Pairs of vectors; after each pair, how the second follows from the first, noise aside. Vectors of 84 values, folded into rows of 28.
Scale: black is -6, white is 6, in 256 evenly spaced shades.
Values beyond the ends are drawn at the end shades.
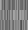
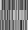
scaled up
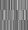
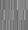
shrunk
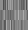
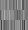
reversed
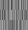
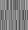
reversed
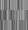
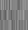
shrunk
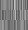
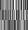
scaled up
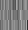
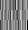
scaled up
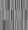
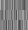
reversed
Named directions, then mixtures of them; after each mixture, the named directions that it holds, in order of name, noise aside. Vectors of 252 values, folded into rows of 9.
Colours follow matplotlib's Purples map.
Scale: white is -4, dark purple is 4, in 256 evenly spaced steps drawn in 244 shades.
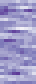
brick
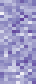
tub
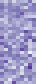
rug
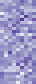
tub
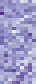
rug, tub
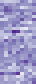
brick, tub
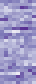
brick, tub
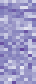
brick, rug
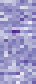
brick, tub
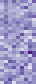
rug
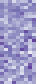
rug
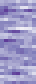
brick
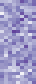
tub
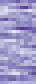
brick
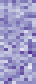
rug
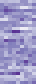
brick, tub
